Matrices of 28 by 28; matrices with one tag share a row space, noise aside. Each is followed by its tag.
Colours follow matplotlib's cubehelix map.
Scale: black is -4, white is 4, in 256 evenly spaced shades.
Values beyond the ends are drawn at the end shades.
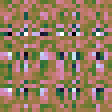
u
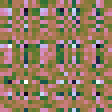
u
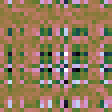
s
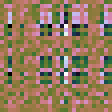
s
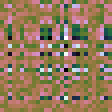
s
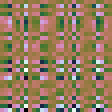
u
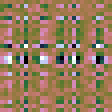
u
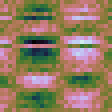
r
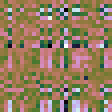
s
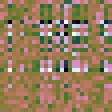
s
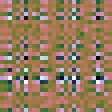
u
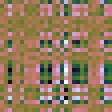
s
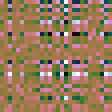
s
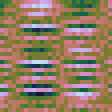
r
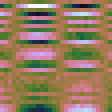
r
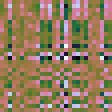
s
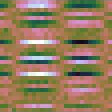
r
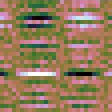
r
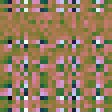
u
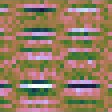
r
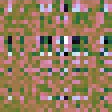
s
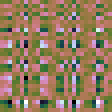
u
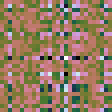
s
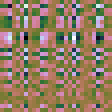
u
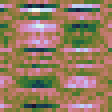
r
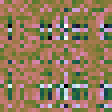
s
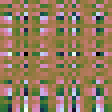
u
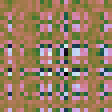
s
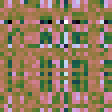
s
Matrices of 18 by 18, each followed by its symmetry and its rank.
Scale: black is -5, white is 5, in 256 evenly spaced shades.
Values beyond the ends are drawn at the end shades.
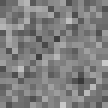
symmetric, full rank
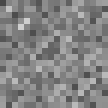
symmetric, full rank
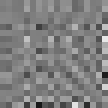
antisymmetric, rank two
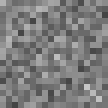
symmetric, full rank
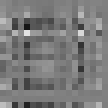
neither, rank two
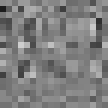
neither, rank three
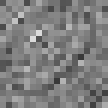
symmetric, full rank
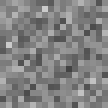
symmetric, full rank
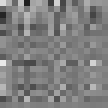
neither, rank two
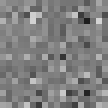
neither, rank three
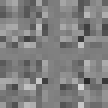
antisymmetric, rank two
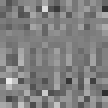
neither, rank three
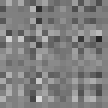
antisymmetric, rank two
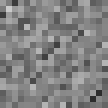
symmetric, full rank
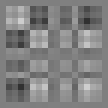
symmetric, rank one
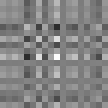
symmetric, rank one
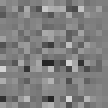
neither, rank two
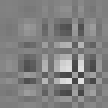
symmetric, rank one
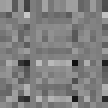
neither, rank two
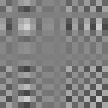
symmetric, rank one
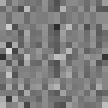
neither, rank three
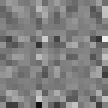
antisymmetric, rank two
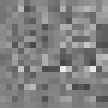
neither, rank three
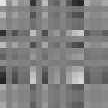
symmetric, rank one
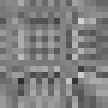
antisymmetric, rank two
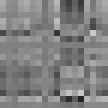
neither, rank two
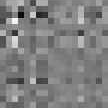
antisymmetric, rank two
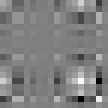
symmetric, rank one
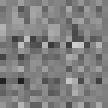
neither, rank three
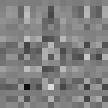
neither, rank two
